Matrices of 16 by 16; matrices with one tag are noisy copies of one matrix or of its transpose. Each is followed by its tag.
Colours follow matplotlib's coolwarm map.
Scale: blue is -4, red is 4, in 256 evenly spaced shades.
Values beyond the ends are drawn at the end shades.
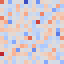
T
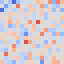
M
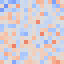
M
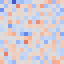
M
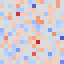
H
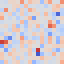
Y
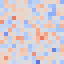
H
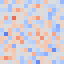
H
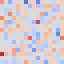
T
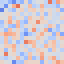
M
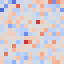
M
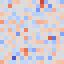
Y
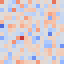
T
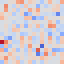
Y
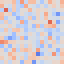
Y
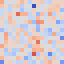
H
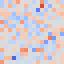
Y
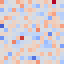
T
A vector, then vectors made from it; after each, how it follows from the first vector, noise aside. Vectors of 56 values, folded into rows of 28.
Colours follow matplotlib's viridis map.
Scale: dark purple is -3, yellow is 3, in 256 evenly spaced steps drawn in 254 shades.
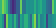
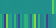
partly zeroed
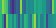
copied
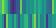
copied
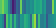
copied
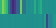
partly zeroed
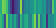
copied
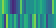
copied
